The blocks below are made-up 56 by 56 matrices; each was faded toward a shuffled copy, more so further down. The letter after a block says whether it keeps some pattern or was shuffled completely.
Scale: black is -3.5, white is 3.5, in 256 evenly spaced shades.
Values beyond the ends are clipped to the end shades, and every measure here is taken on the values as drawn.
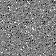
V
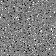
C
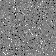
V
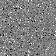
V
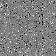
V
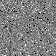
C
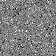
C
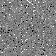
V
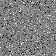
V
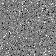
V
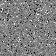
C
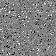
C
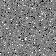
C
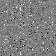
V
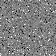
C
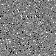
V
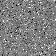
C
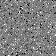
C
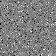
C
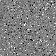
V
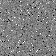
C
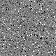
C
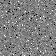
C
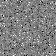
C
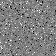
C
